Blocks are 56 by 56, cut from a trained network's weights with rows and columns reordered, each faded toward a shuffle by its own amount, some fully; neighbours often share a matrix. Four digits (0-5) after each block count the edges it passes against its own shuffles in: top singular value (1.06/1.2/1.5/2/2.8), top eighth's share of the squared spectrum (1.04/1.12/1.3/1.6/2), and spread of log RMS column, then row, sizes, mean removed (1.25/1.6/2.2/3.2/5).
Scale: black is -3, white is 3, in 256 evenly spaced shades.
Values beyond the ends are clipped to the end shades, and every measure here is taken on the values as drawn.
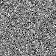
0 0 0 0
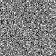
2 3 1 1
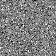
0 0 0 0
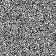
1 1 0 0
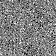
0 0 0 0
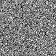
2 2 0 0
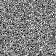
0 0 0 0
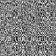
4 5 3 2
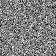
0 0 0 0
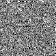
2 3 1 2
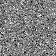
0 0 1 0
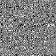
3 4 2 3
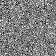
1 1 0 0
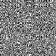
3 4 2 2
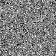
1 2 0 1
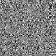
3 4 2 2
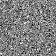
1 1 0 0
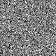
2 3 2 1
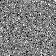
0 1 0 0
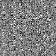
3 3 2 2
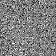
2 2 1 1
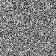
3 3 1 0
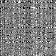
3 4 1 3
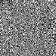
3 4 2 2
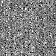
2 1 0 1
